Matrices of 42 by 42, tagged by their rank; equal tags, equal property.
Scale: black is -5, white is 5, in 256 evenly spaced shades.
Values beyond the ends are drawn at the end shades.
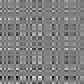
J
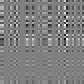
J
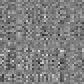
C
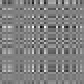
J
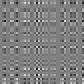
J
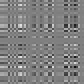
J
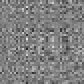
C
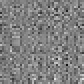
C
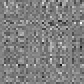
C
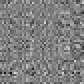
C
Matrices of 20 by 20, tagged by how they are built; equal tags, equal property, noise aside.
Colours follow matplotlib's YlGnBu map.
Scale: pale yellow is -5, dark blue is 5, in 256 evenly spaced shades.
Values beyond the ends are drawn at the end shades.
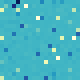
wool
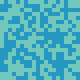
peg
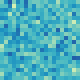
peg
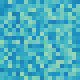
peg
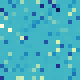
wool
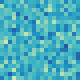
peg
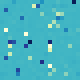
wool
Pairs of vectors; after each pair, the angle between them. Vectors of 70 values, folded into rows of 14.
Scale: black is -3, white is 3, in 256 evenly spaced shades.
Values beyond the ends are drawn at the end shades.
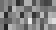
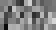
nearly parallel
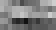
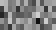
orthogonal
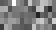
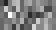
partly aligned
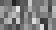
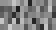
nearly opposite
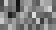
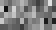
orthogonal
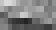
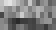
nearly parallel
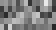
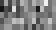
partly aligned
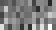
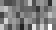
nearly parallel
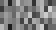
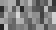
orthogonal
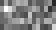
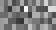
partly opposed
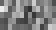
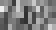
nearly parallel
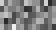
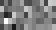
nearly opposite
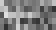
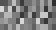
orthogonal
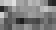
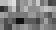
nearly parallel
